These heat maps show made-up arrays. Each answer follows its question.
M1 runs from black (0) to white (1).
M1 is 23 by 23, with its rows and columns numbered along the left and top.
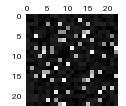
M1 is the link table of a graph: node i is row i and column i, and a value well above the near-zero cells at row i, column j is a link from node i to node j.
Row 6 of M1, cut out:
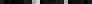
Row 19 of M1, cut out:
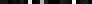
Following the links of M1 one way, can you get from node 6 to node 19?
yes
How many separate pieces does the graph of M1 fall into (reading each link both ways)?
4
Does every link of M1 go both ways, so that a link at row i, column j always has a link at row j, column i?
yes
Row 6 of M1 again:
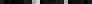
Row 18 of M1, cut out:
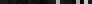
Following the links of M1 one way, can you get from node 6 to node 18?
yes
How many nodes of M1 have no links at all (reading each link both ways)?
3
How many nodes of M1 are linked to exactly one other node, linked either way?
3
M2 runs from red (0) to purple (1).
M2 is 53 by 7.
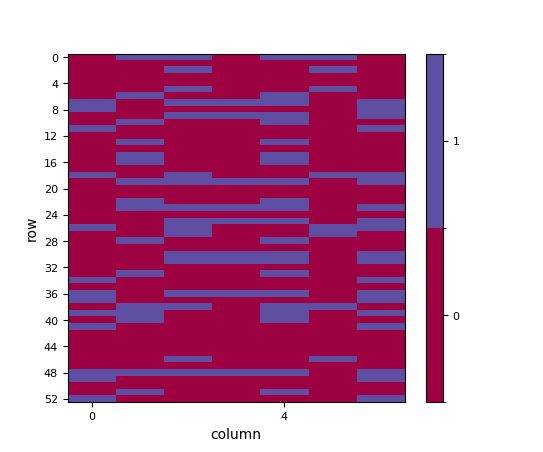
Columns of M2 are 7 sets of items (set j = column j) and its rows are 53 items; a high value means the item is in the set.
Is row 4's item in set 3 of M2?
no
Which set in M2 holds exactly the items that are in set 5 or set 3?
2
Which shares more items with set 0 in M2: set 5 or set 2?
set 2
